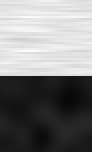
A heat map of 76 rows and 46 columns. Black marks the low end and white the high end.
The table splits into 2 rows of 1 panel. Panel 1,1: very high, streaked across, faint in contrast. Panel 2,1: very low, smooth, faint in contrast.
